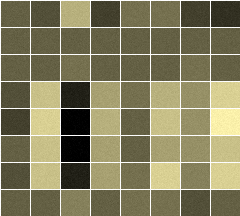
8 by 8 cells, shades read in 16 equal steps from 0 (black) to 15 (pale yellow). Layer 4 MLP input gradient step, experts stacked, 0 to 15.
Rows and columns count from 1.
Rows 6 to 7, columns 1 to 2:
6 12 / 5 12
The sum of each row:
47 48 50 69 70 65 70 51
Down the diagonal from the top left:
6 6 7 10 6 10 8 6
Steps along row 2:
same same same same same same same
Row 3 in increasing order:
6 6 6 6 6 6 7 7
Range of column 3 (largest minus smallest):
11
